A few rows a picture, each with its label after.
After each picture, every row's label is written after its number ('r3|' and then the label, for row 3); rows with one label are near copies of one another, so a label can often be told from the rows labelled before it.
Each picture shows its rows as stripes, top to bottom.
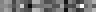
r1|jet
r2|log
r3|jet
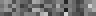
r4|jet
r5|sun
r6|jet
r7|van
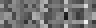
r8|van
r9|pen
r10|van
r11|jet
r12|jet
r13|pen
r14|van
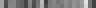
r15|pen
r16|pen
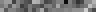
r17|jet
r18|sun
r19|pen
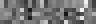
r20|pen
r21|pen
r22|log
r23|jet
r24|log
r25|van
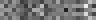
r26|sun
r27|pen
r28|jet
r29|pen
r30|sun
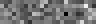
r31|van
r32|pen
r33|sun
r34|jet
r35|sun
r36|log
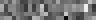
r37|sun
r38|pen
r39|pen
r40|van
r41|jet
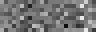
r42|pen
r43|log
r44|sun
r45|van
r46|log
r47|sun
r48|jet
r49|pen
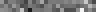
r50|pen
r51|sun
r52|log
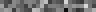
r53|van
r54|pen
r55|jet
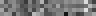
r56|pen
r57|sun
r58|pen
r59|jet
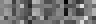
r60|jet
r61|log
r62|jet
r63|jet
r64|pen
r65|log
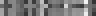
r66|pen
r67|van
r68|pen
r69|pen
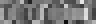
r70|log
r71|van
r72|pen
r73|pen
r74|pen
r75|jet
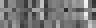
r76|pen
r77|pen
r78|jet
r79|pen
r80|pen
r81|sun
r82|sun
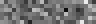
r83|pen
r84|sun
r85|jet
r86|van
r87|sun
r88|log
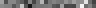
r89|pen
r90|log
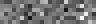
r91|van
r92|log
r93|jet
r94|pen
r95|log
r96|sun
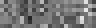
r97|pen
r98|sun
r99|pen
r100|sun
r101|log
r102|log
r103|van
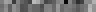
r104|jet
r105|sun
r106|sun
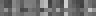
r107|van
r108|van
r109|sun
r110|van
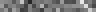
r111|log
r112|pen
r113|sun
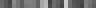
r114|van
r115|van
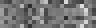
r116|van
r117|log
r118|pen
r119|pen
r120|jet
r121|pen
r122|log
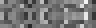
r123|pen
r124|log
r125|van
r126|pen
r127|pen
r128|van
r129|log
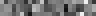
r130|pen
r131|jet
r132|jet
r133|log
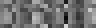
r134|jet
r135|van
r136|sun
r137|jet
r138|jet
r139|jet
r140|van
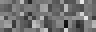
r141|log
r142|van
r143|van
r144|log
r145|pen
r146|jet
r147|jet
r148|van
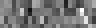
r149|jet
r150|jet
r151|log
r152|log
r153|pen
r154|pen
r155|sun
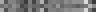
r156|pen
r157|sun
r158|pen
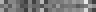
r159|pen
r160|sun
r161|pen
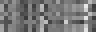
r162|sun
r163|pen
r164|pen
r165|sun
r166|pen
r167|van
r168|pen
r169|pen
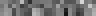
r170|log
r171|sun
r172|jet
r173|jet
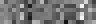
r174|pen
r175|log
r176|sun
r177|log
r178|log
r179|jet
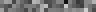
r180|jet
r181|van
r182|pen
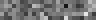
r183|sun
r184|jet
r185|sun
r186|pen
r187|van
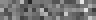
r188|log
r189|sun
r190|pen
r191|van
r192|sun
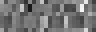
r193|pen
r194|log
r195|log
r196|sun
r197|van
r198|van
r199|van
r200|pen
